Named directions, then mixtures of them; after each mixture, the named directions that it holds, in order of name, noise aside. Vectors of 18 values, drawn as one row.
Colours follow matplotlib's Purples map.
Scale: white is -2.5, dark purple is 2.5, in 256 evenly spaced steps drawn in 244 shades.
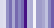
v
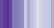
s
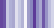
v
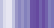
s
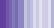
s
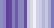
s, v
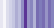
s, v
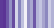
s, v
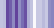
s, v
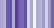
s, v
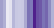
s, v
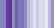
s, v
